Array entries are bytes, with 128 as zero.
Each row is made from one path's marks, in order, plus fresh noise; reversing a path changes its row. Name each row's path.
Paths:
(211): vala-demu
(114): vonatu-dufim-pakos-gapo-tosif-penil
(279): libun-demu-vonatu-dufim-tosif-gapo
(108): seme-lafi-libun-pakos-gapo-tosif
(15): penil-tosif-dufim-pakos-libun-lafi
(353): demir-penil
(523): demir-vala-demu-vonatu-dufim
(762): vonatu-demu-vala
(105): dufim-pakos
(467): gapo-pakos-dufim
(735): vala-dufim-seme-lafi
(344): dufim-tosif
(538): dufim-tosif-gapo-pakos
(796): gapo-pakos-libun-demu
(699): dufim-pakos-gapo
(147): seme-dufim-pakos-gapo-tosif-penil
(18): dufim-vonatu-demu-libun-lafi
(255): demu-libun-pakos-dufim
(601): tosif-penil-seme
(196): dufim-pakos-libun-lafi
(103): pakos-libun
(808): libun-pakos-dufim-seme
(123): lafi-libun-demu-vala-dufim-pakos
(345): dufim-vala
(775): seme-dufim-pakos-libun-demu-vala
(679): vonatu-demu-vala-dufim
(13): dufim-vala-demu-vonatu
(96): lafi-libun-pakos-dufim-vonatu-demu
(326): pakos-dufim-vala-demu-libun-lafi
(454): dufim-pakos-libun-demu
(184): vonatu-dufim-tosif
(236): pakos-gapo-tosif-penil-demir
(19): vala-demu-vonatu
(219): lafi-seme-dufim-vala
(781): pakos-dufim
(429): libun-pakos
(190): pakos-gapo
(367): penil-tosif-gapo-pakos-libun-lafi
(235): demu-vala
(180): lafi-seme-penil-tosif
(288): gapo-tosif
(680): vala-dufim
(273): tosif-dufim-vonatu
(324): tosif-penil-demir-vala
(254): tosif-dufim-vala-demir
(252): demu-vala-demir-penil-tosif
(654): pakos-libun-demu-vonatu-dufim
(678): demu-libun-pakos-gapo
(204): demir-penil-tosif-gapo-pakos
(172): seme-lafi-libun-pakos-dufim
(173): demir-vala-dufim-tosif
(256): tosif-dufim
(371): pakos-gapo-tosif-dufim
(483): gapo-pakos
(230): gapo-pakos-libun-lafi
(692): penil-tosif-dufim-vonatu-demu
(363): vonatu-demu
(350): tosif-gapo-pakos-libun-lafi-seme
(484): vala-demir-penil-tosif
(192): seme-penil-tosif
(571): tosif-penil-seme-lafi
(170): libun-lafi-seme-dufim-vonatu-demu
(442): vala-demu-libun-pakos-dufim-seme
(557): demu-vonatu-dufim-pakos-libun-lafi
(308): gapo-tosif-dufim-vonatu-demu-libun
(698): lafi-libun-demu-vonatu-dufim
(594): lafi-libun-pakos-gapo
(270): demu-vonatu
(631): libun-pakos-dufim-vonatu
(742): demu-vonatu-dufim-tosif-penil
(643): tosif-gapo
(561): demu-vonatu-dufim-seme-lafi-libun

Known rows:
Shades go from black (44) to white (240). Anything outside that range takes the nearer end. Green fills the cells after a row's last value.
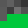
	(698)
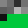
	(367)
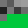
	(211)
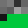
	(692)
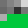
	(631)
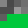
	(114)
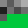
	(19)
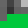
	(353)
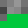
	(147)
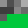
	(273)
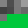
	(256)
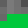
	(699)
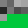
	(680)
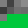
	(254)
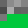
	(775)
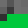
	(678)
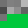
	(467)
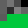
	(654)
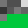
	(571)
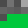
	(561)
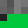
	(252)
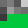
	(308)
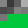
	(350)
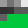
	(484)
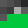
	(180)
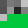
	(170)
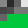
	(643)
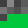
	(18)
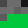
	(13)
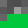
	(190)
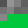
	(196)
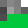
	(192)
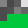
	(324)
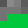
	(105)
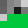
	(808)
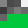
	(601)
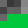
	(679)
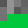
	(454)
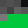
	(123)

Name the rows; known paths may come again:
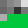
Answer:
(631)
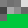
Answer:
(483)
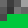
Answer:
(204)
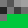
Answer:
(211)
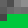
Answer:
(235)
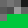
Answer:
(781)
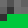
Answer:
(678)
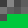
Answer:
(18)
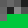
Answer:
(96)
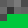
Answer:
(255)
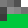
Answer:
(288)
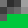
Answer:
(762)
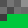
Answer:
(557)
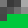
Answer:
(363)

